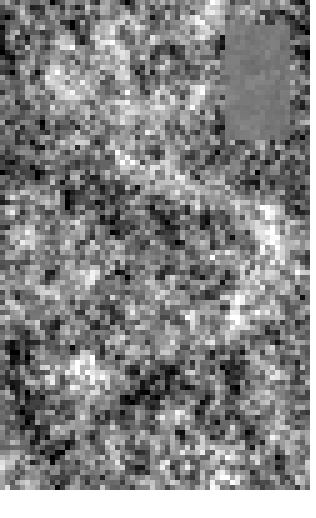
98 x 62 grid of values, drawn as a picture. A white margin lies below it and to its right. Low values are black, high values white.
There are no regular stripes. The top right is the calmest part. Overall the values sit about 50% of the way up the scale. There is no overall slope. The field is mottled with small blotches. In the top right lies a patch that is calmer than the rest. No row or column stands out.
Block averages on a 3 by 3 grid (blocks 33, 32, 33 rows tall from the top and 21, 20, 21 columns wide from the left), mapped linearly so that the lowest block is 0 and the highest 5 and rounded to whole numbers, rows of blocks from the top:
1 5 0 / 2 1 4 / 0 1 2
